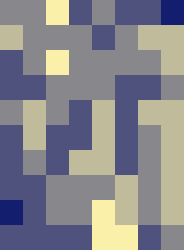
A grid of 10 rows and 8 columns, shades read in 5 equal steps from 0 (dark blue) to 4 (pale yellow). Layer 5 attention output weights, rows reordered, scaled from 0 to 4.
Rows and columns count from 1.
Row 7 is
1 2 1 3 3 1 2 3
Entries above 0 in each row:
7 8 8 8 8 8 8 8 7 8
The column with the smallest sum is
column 1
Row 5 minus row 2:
-1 1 0 -1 2 -1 0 0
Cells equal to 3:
18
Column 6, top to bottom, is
1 2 2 1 1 1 1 3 3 4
